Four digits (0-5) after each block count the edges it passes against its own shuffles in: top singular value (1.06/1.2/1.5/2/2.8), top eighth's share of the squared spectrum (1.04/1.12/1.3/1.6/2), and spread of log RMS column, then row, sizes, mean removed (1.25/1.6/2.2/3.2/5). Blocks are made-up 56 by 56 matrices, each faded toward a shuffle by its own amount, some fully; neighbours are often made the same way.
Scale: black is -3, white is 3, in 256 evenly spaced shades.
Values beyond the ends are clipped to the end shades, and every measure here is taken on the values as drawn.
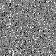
2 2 1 0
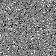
0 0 0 0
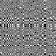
5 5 3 3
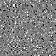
3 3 1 1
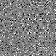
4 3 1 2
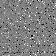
2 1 0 0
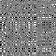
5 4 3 3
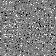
3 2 1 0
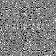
3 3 1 1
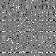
4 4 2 2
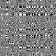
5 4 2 3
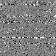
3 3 0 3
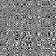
4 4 3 3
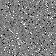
0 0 0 0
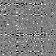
4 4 2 3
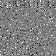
3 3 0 1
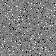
0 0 0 0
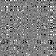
4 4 3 3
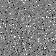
0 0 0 0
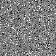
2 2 2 0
